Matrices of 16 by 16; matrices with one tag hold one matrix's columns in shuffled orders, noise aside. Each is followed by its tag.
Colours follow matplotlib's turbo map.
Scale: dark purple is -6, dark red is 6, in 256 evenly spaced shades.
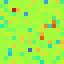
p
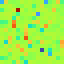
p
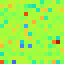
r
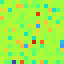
r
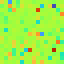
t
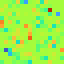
p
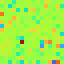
r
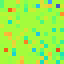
t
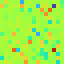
t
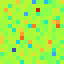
p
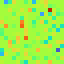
p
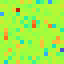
p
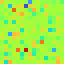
t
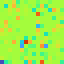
r
